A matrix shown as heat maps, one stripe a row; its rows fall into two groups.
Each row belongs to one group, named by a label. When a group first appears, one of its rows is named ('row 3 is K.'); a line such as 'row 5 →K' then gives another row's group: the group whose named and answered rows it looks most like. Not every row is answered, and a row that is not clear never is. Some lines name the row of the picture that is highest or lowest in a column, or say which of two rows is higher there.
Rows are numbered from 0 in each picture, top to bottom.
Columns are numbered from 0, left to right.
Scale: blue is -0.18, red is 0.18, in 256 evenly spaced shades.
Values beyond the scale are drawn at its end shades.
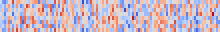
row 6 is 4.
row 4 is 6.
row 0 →6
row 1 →4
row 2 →4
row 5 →6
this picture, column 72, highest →4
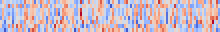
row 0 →4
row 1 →6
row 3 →4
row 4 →4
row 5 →4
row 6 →6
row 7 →6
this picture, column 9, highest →7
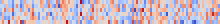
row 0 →4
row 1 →4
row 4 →6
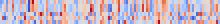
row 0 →6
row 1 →6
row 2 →6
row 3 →4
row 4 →6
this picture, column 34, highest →4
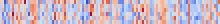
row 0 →6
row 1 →6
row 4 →6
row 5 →6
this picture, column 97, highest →3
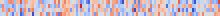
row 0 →6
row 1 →4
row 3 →4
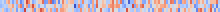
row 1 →6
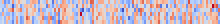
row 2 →6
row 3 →4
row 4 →4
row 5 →4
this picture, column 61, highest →1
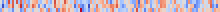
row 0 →6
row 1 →6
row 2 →4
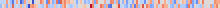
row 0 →4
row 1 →6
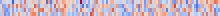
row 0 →4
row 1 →6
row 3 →6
